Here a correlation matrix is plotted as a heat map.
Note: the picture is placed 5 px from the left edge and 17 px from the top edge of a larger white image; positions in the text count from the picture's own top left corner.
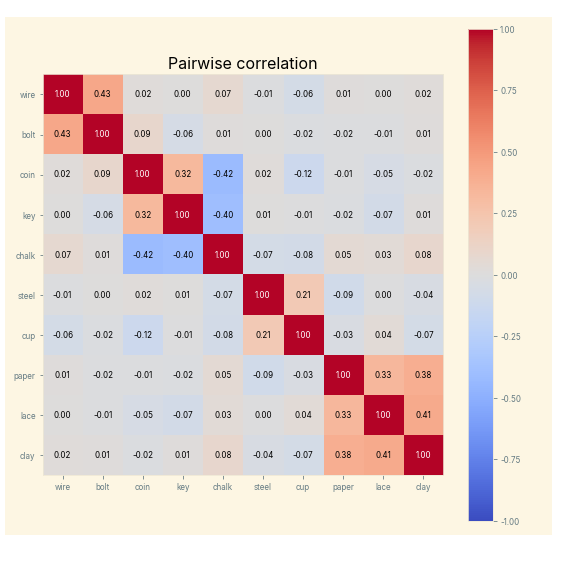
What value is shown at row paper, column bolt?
-0.02
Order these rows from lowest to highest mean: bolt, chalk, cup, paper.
chalk, cup, bolt, paper
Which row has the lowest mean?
chalk
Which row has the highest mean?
clay
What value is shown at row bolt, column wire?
0.43
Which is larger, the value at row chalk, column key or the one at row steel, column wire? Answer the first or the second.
the second
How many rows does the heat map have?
10
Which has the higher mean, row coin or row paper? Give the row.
paper
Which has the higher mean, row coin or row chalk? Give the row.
coin
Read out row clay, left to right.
0.02 0.01 -0.02 0.01 0.08 -0.04 -0.07 0.38 0.41 1.00
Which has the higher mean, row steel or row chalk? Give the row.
steel
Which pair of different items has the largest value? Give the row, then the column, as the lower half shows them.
bolt, wire
